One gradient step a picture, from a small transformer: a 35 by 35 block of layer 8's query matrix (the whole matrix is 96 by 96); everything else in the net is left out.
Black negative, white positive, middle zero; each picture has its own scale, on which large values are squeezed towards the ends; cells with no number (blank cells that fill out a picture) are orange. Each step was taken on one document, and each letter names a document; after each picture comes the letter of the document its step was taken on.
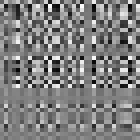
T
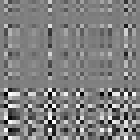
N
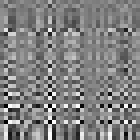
N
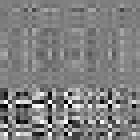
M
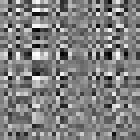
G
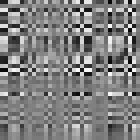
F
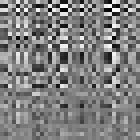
G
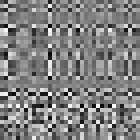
N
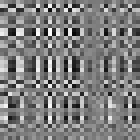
N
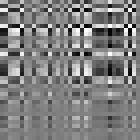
F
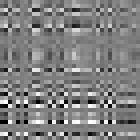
M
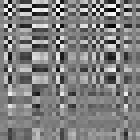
G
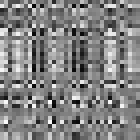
M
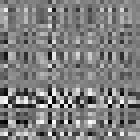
M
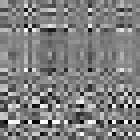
M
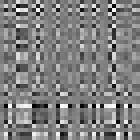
G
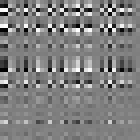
M
